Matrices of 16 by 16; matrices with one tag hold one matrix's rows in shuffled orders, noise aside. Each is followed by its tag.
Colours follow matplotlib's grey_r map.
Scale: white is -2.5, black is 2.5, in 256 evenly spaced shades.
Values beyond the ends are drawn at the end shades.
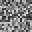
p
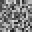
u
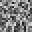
u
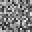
p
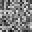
p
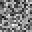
u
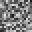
u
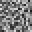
u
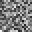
u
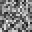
u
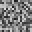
p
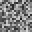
u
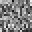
p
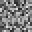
u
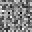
p
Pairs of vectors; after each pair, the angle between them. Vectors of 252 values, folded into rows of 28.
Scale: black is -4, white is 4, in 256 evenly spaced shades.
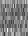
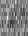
partly aligned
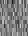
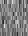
nearly opposite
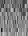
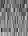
nearly parallel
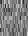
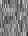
nearly opposite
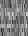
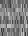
nearly parallel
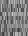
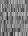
nearly parallel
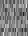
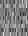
nearly parallel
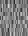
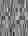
orthogonal
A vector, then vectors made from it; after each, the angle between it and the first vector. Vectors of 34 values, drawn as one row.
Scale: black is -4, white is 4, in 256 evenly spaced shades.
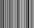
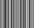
partly opposed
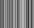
nearly parallel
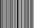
partly aligned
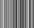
nearly opposite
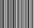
partly aligned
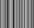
orthogonal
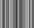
partly opposed
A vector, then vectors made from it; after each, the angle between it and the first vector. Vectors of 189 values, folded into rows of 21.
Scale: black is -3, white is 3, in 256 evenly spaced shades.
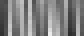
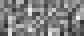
partly aligned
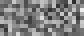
orthogonal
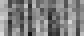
nearly opposite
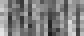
nearly opposite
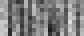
nearly opposite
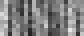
nearly opposite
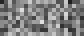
partly aligned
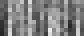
nearly parallel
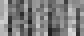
nearly opposite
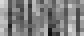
nearly opposite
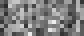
partly aligned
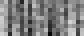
nearly opposite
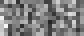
partly opposed
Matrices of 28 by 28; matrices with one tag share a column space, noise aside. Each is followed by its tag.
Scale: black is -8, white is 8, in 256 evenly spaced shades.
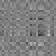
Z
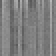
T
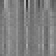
T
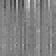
T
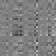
Z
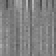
T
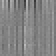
T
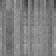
T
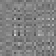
Z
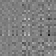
Z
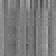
T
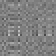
Z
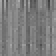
T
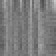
T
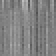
T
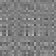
Z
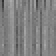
T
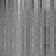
T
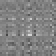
Z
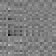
Z
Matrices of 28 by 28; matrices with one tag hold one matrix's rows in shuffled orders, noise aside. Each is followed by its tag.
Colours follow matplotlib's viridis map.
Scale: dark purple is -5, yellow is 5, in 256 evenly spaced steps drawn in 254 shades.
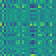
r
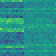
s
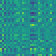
r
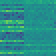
s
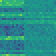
s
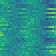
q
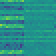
s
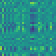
r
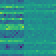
s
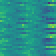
q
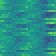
q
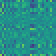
r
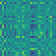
r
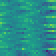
q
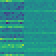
s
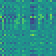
r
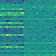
s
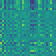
r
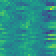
q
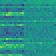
s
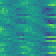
q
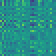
r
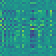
r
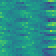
q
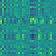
r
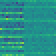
s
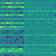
s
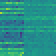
s
